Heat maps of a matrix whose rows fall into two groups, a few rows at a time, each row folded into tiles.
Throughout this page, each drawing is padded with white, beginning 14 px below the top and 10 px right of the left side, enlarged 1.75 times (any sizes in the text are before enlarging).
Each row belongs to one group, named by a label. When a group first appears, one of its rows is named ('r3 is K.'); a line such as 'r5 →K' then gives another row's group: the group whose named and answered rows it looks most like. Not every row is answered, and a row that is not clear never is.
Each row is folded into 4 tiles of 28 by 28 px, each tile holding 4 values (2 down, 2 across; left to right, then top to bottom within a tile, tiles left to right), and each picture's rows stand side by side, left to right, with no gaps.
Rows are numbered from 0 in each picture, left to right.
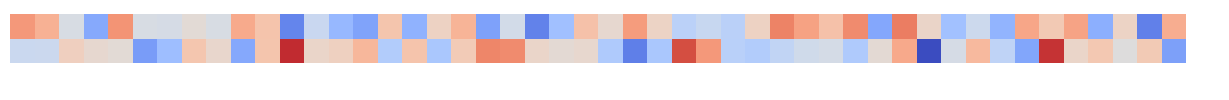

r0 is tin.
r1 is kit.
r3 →kit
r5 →kit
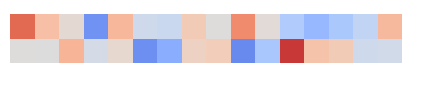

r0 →tin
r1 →kit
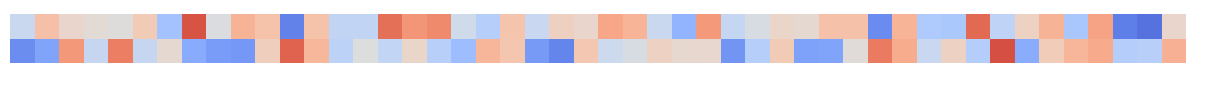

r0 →kit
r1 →kit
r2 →tin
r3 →tin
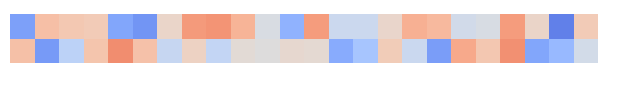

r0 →kit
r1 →tin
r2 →tin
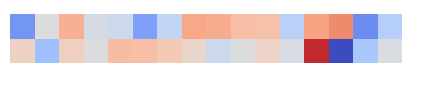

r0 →kit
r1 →tin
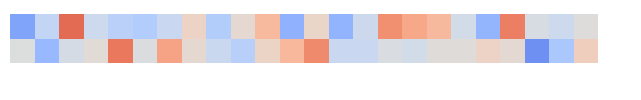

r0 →kit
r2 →tin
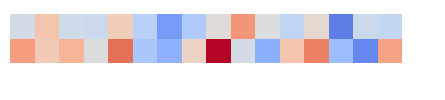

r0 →tin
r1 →tin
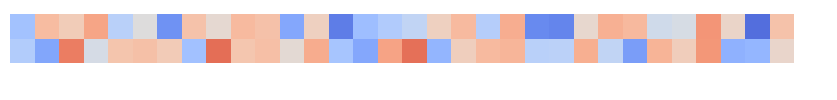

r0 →kit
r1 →tin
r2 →tin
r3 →tin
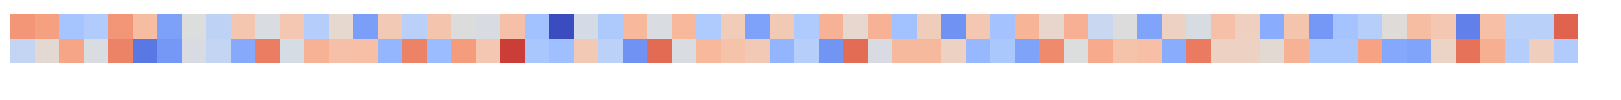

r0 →tin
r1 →kit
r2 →tin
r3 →kit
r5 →kit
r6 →tin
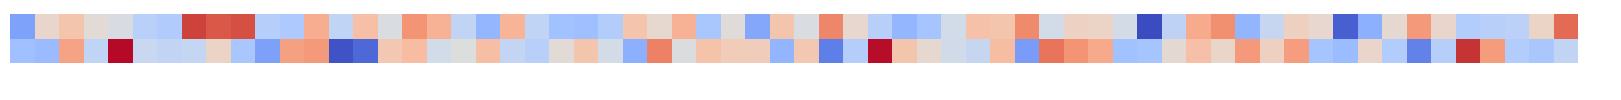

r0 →kit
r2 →tin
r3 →kit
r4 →kit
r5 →tin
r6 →tin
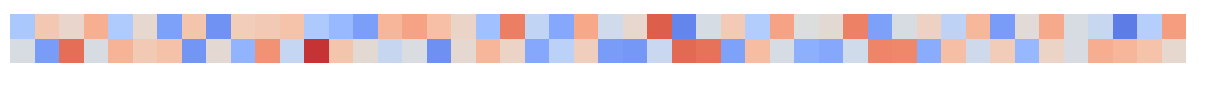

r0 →kit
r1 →kit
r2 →tin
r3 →kit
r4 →kit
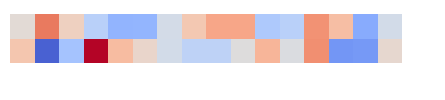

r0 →kit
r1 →tin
